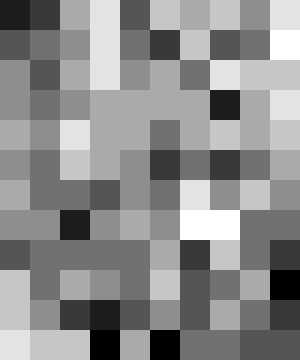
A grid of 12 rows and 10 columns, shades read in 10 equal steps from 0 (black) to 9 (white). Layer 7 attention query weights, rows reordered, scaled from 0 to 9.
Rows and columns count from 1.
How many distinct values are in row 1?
7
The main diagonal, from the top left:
1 4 6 6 6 2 8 9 4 0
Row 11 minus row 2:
4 1 -3 -7 -1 3 -4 3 0 -7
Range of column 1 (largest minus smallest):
7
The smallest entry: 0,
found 3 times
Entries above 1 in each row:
9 10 10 9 10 10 10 9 10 9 9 8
